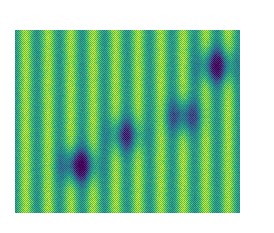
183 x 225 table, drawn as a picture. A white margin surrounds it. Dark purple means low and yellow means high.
Stripes: upright, repeating 10 times. Dips: four. Slope: none.
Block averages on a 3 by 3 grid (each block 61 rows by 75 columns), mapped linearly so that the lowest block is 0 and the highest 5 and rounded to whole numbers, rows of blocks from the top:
4 5 0 / 4 2 1 / 1 4 4
